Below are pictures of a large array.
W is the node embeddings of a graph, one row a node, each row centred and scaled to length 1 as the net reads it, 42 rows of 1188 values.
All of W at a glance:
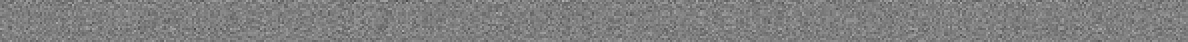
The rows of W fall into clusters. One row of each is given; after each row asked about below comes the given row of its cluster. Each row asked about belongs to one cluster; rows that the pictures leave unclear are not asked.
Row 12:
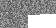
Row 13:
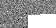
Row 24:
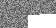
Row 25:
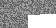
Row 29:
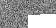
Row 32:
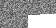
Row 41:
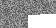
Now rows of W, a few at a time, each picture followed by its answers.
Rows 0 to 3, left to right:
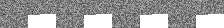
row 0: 32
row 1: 32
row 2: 13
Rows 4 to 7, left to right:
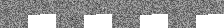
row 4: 41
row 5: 25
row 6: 24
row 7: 41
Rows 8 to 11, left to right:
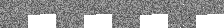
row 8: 25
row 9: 29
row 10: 24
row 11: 13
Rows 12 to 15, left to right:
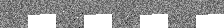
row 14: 12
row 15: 13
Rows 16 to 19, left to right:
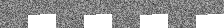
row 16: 41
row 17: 25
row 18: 25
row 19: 13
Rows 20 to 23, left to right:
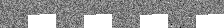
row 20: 13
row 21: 29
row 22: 12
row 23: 13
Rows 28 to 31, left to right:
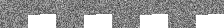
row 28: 29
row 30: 24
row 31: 25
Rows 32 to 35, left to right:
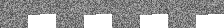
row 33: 25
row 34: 25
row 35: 29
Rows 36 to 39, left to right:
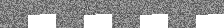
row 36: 13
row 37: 24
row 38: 24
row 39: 32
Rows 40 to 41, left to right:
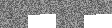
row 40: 12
